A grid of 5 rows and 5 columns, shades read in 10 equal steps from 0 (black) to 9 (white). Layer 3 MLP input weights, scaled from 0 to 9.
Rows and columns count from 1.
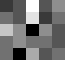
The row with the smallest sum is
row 5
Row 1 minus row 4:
-2 -2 5 -1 2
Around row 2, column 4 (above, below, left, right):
3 5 8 4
